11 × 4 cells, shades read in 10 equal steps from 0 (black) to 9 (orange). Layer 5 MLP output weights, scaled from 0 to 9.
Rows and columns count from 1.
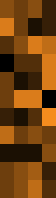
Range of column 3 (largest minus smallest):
7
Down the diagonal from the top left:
5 4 8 8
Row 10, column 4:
2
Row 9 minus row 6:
-3 -7 -7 5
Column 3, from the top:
5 1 8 3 2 8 3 5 1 6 7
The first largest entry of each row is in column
1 1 3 4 4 2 4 1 4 3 3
